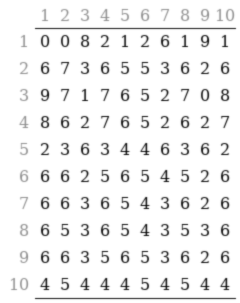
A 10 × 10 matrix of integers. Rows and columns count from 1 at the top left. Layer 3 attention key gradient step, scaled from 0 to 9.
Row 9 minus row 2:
0 -1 0 -1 1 0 0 0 0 0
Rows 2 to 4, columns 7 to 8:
3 6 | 2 7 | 2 6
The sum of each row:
30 49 52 51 39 47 47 46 48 43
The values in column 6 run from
2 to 5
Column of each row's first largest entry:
9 2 1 1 3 1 1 1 1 2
